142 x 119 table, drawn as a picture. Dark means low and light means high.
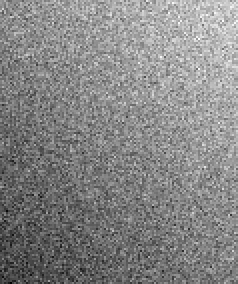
No regular stripes run through it. The bottom left is the ninth with the lowest average. No row or column stands out. There is an overall slope up to the top right. The texture is fine-grained noise. The ninth with the highest average is the top right. The halves do not mirror each other. Overall the values sit about 50% of the way up the scale.
